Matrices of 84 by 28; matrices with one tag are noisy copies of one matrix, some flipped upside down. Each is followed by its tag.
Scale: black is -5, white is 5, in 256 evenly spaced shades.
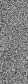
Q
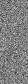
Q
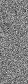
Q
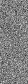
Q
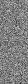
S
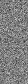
S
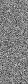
S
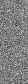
S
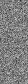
S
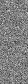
S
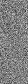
Q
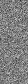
S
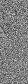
Q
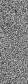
Q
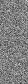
S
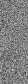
Q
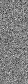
S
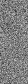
Q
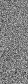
Q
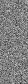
S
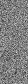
Q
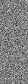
S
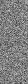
S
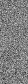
Q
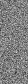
Q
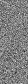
Q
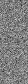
S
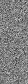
S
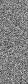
S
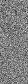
Q
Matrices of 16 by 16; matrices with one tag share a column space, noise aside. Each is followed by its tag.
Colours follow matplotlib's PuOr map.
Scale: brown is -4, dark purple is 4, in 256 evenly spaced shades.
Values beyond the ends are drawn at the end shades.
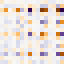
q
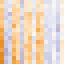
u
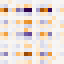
q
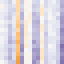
u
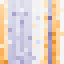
u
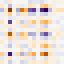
q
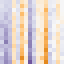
u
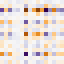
q
